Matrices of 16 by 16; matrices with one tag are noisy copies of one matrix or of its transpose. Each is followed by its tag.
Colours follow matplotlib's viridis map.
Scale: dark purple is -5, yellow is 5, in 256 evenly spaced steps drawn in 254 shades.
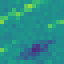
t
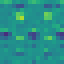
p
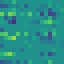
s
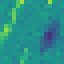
t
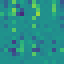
s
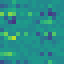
s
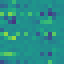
s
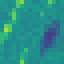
t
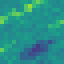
t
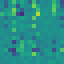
s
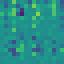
s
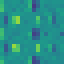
p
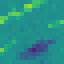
t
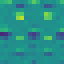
p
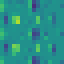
p
